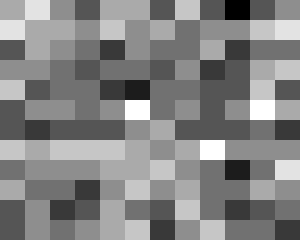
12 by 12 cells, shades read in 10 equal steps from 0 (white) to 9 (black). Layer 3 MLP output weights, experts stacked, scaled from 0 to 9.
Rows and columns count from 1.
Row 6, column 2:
4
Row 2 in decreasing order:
5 4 4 4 4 3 3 3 2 2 1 1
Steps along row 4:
same up up down same up down up down down down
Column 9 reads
6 4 3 7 6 6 6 0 5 5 5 2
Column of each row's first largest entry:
10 8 5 9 6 1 2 7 10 4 3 7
